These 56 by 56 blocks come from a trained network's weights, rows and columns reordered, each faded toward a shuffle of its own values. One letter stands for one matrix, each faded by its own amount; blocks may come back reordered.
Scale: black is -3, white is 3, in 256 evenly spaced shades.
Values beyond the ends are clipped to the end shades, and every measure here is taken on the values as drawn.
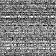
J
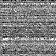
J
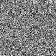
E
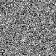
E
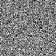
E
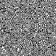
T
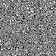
T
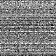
J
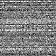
J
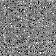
T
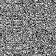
E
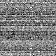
J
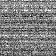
J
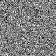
E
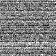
J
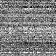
J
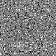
T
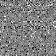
T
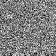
E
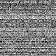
J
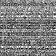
J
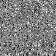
T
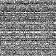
J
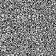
E
